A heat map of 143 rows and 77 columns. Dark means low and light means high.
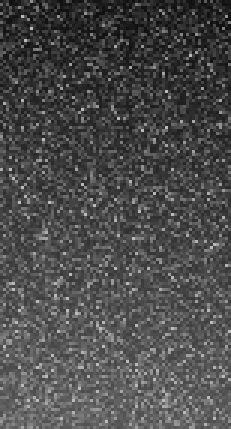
On average the colour sits 30% of the way up the scale. No single row or column stands out from its neighbours. There is an overall slope up to the bottom. The texture is fine-grained noise.
